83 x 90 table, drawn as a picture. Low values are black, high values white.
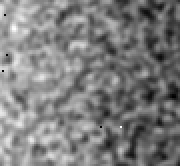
Lone odd cells: 5, 1 higher and 4 lower than their neighbours. Stripes: none. Grain: blotchy. Slope: up to the left.
